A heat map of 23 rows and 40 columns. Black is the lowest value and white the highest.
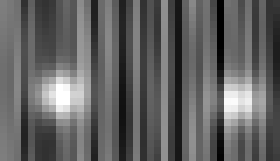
Calmest part: top left. Ninth with the highest average: middle left. Bumps: two. Grain: streaks running down. Slope: none.
